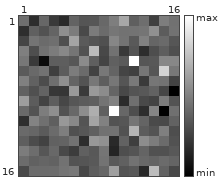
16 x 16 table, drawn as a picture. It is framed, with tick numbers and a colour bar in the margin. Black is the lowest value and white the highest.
There is no seam. Overall the values sit about 40% of the way up the scale. No single row or column stands out from its neighbours. The texture is fine-grained noise. The bottom left is the smoothest part. Neither half mirrors the other.
